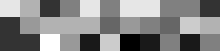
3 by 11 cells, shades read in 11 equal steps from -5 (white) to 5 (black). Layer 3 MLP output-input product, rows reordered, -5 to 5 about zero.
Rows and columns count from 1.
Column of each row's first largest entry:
3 1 7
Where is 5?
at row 3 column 7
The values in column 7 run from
-4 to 5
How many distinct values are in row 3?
7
